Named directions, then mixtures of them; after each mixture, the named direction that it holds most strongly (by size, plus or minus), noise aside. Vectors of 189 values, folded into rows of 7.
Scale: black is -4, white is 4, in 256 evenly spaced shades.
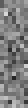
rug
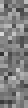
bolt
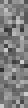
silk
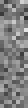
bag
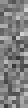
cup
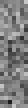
rug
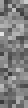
bolt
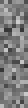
silk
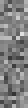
cup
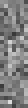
rug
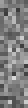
rug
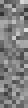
bag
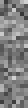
bag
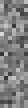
bolt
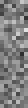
bag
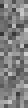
bolt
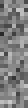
bolt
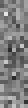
rug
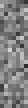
rug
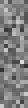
silk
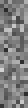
silk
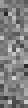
rug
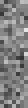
bag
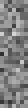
bolt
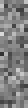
bolt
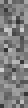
silk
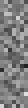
silk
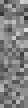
bag
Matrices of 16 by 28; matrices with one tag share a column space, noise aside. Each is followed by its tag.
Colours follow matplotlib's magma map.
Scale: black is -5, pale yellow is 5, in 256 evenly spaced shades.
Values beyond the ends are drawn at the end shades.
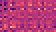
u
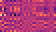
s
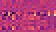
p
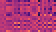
s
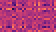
u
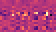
p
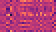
s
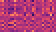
s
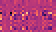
p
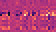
p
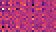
u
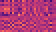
s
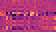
p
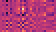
s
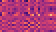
s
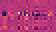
p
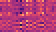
s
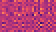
s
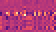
p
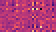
u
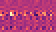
p
